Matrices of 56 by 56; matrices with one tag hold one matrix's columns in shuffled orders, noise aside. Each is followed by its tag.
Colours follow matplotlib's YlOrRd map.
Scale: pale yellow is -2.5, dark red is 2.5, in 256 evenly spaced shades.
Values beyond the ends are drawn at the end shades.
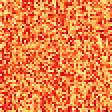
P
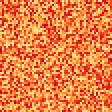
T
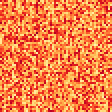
P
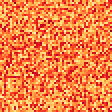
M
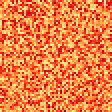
T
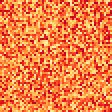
T
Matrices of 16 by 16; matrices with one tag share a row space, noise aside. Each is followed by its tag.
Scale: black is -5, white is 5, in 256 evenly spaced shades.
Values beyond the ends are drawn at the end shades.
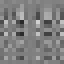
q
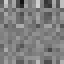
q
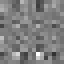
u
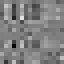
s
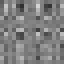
q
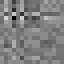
s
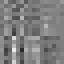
s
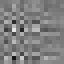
s
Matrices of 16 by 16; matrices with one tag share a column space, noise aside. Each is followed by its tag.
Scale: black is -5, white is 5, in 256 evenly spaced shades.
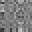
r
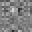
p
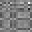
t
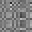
t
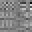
t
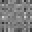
r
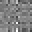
r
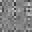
p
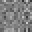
r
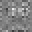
p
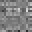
p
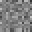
r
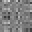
r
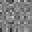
r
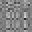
t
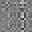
t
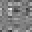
p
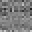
p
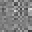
p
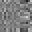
r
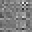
t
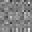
r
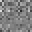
p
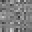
r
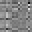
t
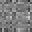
r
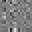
r
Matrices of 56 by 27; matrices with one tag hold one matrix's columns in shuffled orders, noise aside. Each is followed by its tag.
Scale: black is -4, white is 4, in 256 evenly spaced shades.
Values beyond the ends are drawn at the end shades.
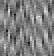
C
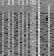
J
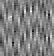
C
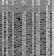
J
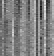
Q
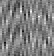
C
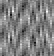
C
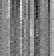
Q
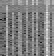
J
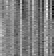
Q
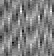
C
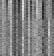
Q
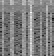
J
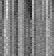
Q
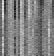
Q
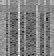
J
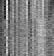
Q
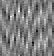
C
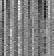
Q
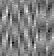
C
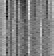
Q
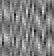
C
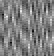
C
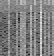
J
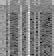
J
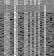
J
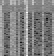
J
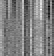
Q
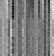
Q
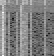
J
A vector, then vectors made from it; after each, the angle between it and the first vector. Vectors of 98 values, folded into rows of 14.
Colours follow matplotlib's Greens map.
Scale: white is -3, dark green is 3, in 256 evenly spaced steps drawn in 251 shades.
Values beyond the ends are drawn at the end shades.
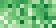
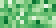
partly opposed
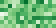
partly aligned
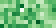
partly opposed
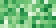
partly aligned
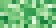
partly opposed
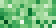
nearly opposite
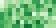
partly opposed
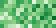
partly aligned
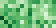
nearly opposite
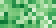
partly opposed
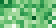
partly aligned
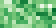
orthogonal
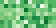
orthogonal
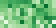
nearly parallel
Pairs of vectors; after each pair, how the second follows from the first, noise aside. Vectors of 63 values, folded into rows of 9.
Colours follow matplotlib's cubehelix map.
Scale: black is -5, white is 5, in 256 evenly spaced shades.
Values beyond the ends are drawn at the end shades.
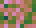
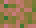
shrunk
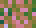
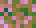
sign-scrambled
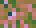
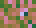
reversed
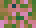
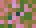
shuffled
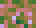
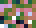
scaled up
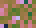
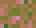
shrunk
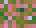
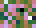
scaled up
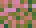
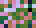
scaled up
